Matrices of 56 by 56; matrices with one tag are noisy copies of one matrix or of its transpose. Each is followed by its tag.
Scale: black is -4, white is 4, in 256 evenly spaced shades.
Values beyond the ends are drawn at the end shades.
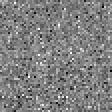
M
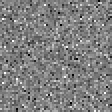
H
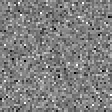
H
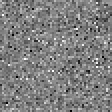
M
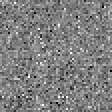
M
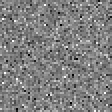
H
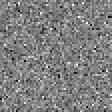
H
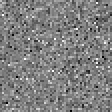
M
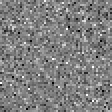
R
